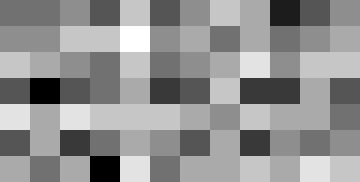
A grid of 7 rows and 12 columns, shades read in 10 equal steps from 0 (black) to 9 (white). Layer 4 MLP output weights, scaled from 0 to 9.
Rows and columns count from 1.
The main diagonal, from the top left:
4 5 5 4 7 5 6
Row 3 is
7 6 5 4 7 4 5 6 8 5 7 7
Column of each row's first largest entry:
5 5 9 8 1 2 5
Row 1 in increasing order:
1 3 3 3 4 4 5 5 5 6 7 7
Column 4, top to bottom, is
3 7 4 4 7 4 0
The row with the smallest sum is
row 4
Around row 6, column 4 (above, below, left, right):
7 0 2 6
